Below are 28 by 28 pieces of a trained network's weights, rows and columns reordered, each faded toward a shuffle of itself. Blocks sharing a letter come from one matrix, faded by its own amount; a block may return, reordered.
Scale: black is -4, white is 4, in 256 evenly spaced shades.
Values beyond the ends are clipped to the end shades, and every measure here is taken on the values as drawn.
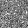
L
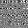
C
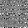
C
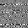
C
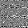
C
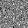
L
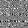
C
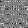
C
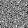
L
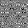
C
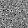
L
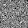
L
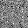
L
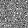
L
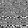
C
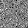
L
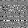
C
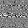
C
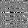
C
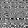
C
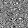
L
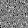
L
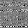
C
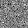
L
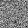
L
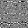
C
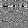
C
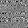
C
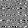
C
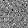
L
